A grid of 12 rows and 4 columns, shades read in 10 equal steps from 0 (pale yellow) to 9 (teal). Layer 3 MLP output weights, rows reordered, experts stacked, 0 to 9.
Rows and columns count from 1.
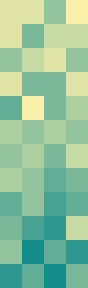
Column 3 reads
4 2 1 5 5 3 5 6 7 8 6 9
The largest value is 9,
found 2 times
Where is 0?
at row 1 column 4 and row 5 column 2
